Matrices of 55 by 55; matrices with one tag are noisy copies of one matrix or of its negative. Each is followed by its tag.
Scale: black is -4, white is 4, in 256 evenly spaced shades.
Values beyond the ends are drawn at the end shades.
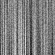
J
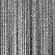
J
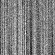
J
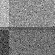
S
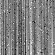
J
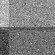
S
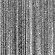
J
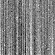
J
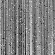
J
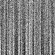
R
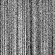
J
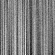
J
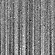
R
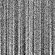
R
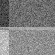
S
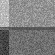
S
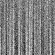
R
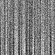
R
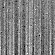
R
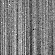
J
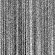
J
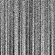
R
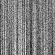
J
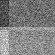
S
